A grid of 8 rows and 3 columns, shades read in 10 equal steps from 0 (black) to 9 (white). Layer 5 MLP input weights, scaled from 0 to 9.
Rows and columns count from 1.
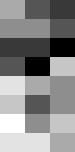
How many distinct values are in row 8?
2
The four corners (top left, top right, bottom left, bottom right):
6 2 8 6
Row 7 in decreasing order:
9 7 5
